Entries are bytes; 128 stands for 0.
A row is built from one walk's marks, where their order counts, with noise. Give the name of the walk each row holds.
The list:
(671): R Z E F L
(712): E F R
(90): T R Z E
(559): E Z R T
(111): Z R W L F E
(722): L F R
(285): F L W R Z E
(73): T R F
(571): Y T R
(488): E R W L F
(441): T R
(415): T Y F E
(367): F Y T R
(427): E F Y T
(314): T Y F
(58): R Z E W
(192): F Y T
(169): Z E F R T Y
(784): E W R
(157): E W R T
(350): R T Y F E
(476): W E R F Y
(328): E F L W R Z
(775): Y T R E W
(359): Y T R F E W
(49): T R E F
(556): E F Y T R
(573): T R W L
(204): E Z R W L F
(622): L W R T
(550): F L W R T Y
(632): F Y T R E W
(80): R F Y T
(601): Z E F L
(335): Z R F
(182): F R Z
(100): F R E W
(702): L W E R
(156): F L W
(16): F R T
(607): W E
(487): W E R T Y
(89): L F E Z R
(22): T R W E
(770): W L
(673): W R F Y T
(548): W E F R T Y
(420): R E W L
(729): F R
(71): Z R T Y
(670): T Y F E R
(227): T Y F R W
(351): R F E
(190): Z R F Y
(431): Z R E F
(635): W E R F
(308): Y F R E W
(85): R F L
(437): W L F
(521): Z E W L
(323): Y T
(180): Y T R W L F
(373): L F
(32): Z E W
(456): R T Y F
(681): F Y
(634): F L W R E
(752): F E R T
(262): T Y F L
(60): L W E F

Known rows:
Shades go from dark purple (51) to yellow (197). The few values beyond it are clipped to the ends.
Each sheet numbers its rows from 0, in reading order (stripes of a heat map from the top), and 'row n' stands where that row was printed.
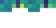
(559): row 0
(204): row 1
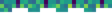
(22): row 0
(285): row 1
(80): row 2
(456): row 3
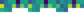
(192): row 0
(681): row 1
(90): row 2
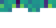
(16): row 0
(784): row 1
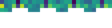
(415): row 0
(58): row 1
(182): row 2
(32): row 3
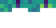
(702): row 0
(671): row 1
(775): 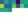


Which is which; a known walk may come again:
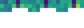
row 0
(521)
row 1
(702)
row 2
(351)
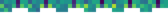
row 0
(487)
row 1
(90)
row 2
(58)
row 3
(681)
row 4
(632)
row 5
(634)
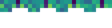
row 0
(441)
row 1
(157)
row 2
(335)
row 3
(328)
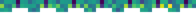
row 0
(673)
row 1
(671)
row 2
(73)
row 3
(573)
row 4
(190)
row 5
(427)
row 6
(262)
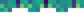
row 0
(607)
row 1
(16)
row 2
(784)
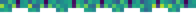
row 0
(550)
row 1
(775)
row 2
(635)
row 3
(456)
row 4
(60)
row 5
(169)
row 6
(437)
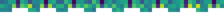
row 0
(204)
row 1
(670)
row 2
(89)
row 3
(373)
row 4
(476)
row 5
(49)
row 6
(712)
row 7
(192)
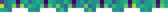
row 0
(415)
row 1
(729)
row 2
(622)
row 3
(22)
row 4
(752)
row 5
(100)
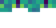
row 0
(350)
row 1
(182)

